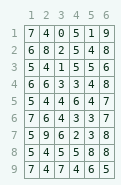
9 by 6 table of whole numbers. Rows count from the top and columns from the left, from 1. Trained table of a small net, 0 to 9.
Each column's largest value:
7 9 7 6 8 9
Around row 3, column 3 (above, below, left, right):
2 3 4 5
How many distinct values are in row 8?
3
